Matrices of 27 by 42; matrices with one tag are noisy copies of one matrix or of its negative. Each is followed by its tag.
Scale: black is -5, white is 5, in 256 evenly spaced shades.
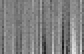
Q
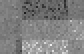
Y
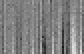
Q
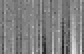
Q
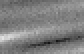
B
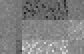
Y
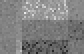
Y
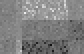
Y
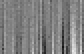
Q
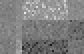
Y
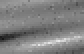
B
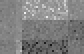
Y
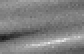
B
